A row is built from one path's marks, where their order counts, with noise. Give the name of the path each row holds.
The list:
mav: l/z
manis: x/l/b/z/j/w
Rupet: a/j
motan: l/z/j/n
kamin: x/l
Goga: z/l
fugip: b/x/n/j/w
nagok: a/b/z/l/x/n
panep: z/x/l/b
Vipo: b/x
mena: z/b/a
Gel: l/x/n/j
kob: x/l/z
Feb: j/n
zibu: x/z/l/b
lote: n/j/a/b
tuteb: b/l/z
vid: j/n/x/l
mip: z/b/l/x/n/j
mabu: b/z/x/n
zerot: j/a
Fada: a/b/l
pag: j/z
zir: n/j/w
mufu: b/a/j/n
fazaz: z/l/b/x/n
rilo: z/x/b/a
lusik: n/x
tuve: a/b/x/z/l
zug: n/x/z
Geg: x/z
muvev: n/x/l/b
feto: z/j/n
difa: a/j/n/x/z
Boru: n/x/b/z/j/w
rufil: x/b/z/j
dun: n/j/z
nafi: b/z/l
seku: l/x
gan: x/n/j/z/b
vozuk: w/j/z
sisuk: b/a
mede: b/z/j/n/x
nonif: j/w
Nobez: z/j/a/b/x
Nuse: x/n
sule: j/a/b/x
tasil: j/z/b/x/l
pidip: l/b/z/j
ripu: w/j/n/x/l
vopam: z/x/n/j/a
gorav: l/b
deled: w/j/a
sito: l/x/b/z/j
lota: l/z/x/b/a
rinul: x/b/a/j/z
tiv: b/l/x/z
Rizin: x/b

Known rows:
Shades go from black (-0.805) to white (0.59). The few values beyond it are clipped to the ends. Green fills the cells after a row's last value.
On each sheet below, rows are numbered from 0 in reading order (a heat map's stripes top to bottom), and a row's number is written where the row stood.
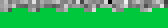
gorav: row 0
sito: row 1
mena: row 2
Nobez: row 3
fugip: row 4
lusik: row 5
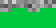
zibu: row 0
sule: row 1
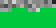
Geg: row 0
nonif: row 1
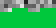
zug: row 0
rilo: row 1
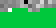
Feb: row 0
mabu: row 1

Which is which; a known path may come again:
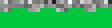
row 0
lota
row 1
vozuk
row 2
Rizin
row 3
fazaz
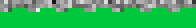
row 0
seku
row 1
lote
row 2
tiv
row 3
mip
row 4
kamin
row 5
nafi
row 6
motan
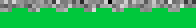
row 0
zibu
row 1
zerot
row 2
ripu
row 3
Nobez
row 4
mabu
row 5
difa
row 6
deled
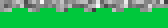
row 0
muvev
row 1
rufil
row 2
gorav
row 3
Fada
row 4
fugip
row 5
mena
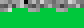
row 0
vopam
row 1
Geg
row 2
Nuse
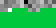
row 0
zir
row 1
sule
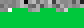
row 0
Feb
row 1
panep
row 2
nonif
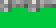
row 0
Gel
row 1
sito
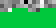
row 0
pag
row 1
tuve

